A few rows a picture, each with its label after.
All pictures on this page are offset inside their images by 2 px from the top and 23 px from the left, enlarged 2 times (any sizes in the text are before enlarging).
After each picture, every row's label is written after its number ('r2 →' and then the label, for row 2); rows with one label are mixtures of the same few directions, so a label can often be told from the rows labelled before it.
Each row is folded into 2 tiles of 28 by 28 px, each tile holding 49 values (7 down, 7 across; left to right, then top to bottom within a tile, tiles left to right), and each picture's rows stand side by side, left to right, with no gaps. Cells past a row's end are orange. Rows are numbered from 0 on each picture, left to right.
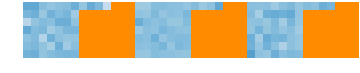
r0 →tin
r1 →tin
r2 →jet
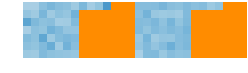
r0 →tin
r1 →jet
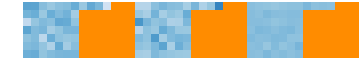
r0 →tin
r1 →tin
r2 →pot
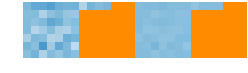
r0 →pot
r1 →pot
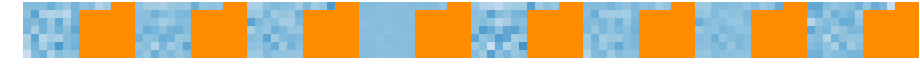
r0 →jet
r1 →pot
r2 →tin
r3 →tin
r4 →pot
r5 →jet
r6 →tin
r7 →tin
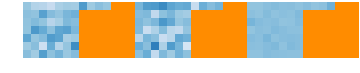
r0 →pot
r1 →pot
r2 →tin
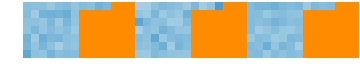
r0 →jet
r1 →tin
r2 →pot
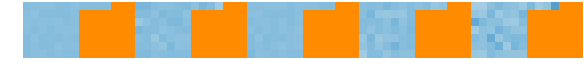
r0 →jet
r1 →tin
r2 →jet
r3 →jet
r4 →tin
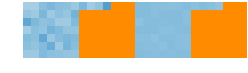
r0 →tin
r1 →tin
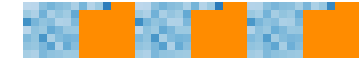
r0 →tin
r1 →tin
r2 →tin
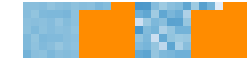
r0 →jet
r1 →tin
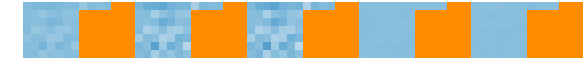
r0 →pot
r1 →pot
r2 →pot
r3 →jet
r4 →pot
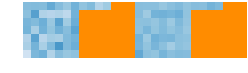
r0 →jet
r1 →jet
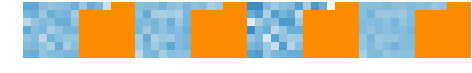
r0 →tin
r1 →jet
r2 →tin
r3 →jet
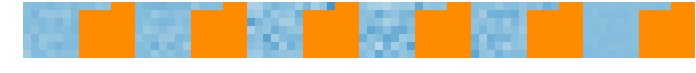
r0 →jet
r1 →pot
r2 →tin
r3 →pot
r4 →jet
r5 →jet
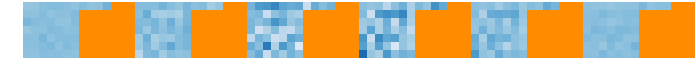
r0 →tin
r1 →jet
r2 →pot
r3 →jet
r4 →jet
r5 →pot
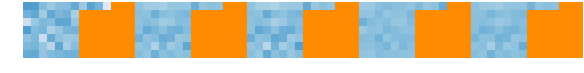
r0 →tin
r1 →pot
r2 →pot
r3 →tin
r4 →pot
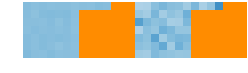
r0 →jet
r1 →tin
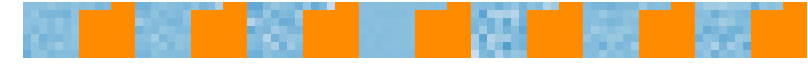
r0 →jet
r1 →tin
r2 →tin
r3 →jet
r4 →jet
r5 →pot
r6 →pot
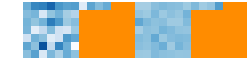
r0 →pot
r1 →tin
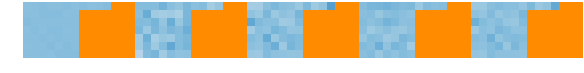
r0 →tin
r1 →jet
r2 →tin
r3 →pot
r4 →tin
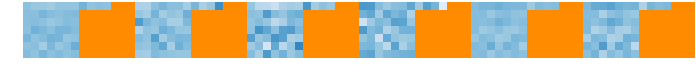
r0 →pot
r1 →tin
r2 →pot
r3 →tin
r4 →pot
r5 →pot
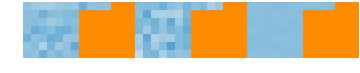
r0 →pot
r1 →jet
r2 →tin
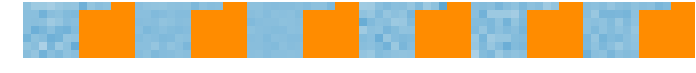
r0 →pot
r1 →pot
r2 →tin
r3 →tin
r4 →jet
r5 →jet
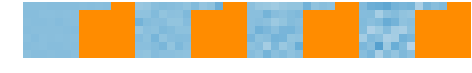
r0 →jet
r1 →tin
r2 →pot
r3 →pot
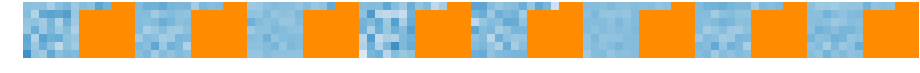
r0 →jet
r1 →pot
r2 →tin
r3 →jet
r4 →tin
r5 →jet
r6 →pot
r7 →pot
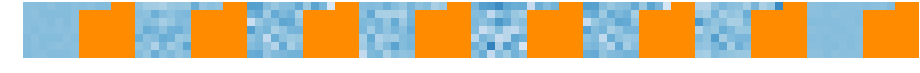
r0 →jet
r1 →pot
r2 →tin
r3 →jet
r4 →pot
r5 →tin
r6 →tin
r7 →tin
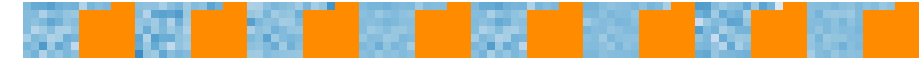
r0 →pot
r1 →jet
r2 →tin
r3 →pot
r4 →pot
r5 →tin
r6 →tin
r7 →jet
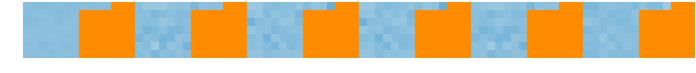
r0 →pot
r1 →pot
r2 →tin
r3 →tin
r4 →pot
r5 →tin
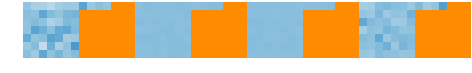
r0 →pot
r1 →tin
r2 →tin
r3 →tin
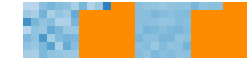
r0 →tin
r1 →pot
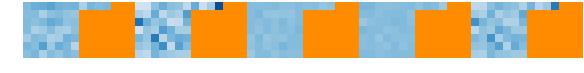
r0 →pot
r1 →tin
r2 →jet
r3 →tin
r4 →tin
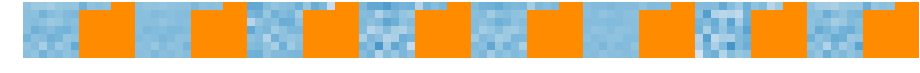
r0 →pot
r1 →pot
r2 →tin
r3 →pot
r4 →pot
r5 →pot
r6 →jet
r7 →pot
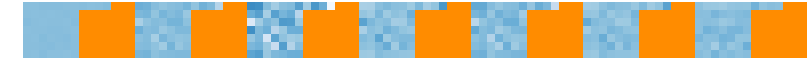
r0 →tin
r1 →tin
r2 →tin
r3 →tin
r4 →tin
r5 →tin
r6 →pot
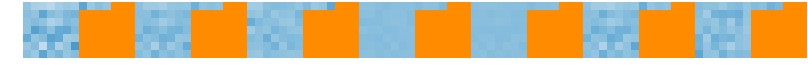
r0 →pot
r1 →pot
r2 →tin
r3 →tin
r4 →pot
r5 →pot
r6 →jet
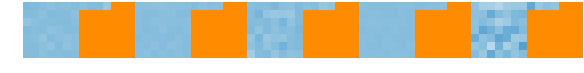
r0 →tin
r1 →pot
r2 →jet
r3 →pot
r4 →pot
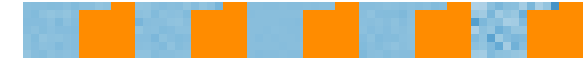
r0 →jet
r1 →tin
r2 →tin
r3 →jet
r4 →tin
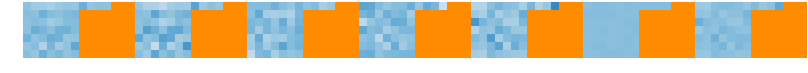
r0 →pot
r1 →pot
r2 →jet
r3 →tin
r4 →tin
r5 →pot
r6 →tin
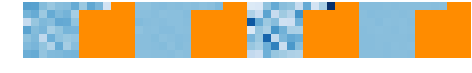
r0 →tin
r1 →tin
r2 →tin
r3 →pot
